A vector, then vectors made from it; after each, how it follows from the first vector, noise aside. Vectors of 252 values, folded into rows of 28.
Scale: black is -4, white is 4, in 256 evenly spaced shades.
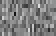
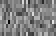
wrapped around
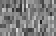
reversed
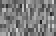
reversed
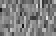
wrapped around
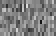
reversed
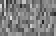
wrapped around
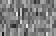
wrapped around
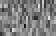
wrapped around
